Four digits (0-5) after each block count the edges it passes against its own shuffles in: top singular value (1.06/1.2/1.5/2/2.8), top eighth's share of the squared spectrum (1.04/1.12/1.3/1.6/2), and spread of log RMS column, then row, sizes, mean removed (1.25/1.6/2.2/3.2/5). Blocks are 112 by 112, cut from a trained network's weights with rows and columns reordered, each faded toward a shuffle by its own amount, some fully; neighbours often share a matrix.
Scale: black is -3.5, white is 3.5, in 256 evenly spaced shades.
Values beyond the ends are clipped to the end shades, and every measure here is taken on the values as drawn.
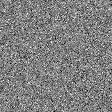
0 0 0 0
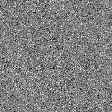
3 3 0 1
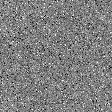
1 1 0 0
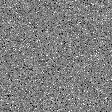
0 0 0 0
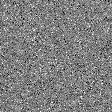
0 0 0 0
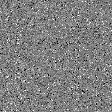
2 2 1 0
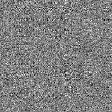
4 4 2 2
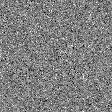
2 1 0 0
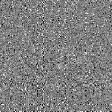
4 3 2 2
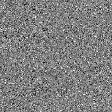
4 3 1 2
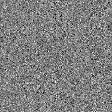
3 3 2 1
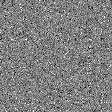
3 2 1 1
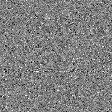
3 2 1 1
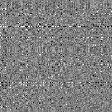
4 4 2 3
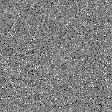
2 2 1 1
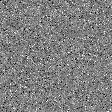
0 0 0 0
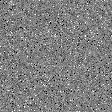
2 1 0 0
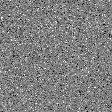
1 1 0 0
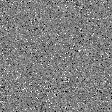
2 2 0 1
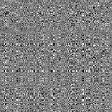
5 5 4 4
